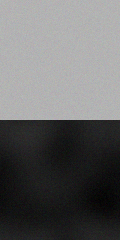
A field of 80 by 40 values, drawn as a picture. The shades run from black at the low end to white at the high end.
The table splits into 2 rows of 1 panel. Panel 1,1: high, flat. Panel 2,1: very low, smooth, faint in contrast.
